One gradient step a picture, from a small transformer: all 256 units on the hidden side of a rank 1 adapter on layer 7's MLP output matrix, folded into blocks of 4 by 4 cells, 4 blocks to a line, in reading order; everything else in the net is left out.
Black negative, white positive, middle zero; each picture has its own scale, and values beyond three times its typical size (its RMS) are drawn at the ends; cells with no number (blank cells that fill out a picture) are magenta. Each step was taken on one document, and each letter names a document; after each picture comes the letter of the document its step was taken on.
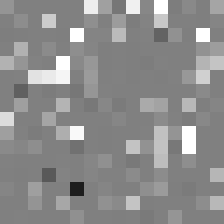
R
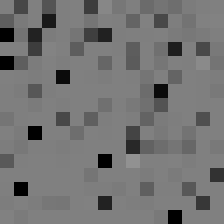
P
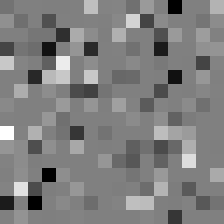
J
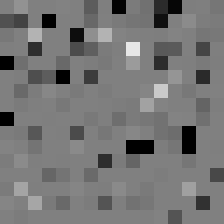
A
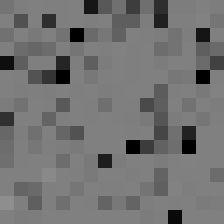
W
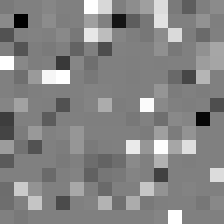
W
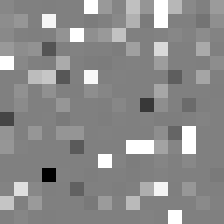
J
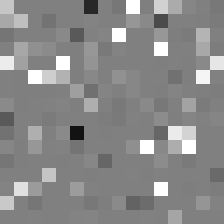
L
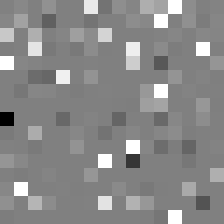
A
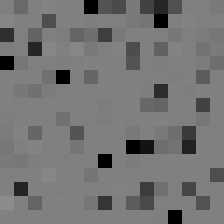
A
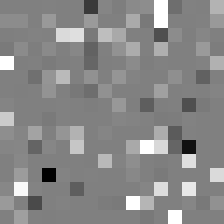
J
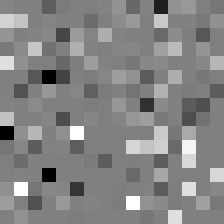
J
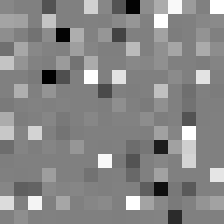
J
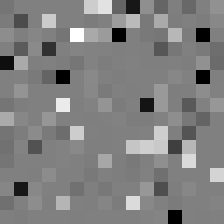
W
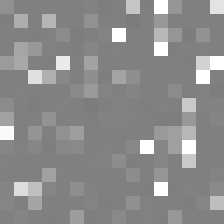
L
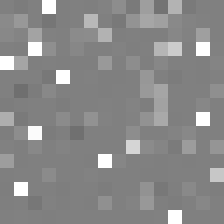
P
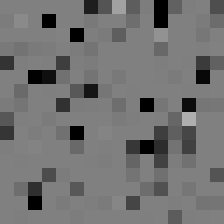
R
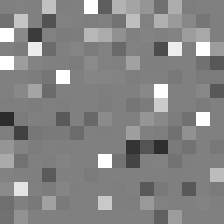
P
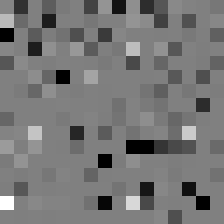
A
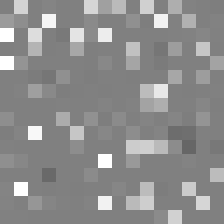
A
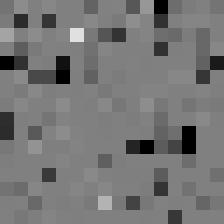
W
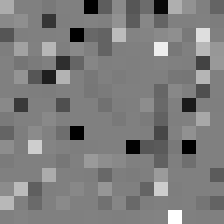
W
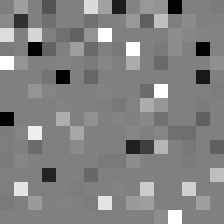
A
